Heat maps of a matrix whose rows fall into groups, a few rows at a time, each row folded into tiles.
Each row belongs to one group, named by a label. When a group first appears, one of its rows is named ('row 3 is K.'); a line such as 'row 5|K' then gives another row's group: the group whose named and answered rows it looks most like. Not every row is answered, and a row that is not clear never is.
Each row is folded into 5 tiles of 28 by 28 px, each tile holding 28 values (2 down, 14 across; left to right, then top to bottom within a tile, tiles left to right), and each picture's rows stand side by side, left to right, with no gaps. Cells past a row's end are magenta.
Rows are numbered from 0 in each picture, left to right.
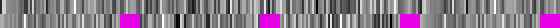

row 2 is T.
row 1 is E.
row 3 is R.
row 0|R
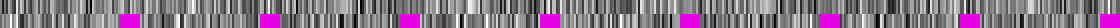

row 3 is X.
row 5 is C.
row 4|T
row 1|X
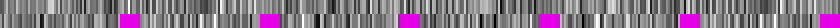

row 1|T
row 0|X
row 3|C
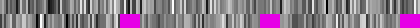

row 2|R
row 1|R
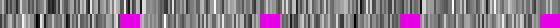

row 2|C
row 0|E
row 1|R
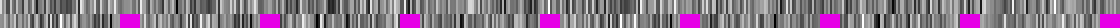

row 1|T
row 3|X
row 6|E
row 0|T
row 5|C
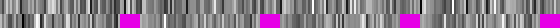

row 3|R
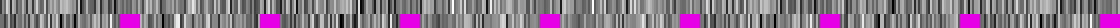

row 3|R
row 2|C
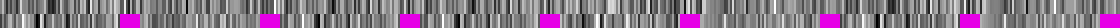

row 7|R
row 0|E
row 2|E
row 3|E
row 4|X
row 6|E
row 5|R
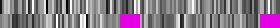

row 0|R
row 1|X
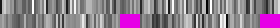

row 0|R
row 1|R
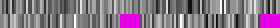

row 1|E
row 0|T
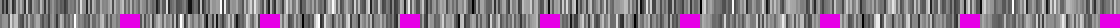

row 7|R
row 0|T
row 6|X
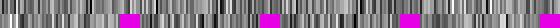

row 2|C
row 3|R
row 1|C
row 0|T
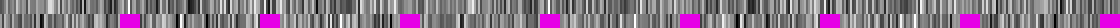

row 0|X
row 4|T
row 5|E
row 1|E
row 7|C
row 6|T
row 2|T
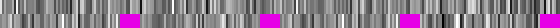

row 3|X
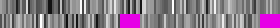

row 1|R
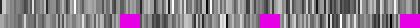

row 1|R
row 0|R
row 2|T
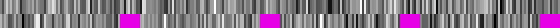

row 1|R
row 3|C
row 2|E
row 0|X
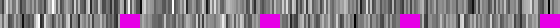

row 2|C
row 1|R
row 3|E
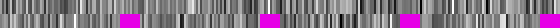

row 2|C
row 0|T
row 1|X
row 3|R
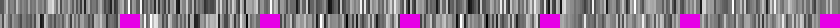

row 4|R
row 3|E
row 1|T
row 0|X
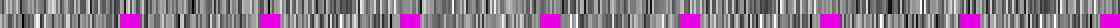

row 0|X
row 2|T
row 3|R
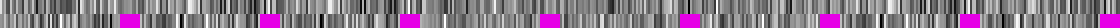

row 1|X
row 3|R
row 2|X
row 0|T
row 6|X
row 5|T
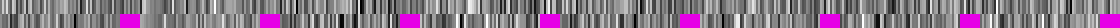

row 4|C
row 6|E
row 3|X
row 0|C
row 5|X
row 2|C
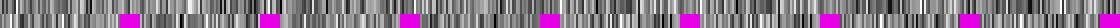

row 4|T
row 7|E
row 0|T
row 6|E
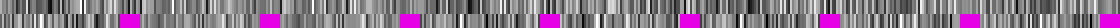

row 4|X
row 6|T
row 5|E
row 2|R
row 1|R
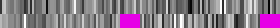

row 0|R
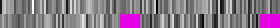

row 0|R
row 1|C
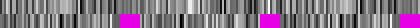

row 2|C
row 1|X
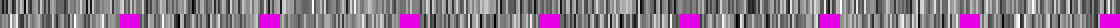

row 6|T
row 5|E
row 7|X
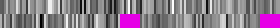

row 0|X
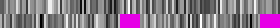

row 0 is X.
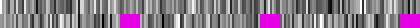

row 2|E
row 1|X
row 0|T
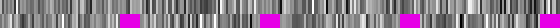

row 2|R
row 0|T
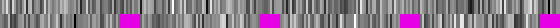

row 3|E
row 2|T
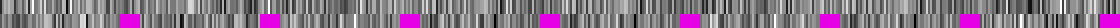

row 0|R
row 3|C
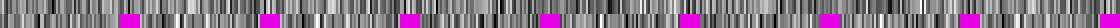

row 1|X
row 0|E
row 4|E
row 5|C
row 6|E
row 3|C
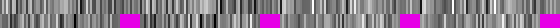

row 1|C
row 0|C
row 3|R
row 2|R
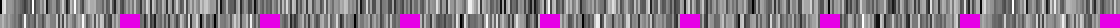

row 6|E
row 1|C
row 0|R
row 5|E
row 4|X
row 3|X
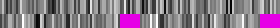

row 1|T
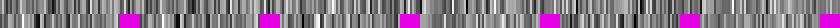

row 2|X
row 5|R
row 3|R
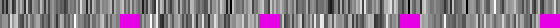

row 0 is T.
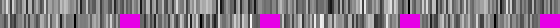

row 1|C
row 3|C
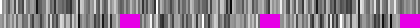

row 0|T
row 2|T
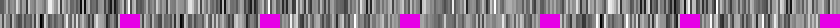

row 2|T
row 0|X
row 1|X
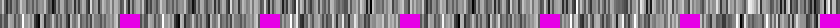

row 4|T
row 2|T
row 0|E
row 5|X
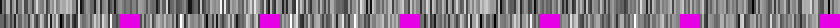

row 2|T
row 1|E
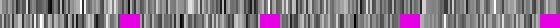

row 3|R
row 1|X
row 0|E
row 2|C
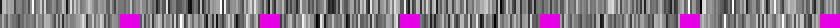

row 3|C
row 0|R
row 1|E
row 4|X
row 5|R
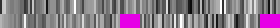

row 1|E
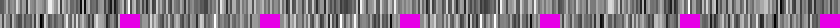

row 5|C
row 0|X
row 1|T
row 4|X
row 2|T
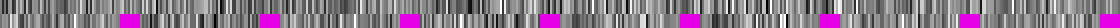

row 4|R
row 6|T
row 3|E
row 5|R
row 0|T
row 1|C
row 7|R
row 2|T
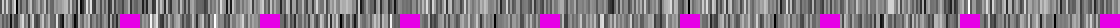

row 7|C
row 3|C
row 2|C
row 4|E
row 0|C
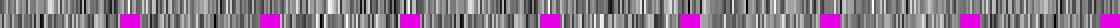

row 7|C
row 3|X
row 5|R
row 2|X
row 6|R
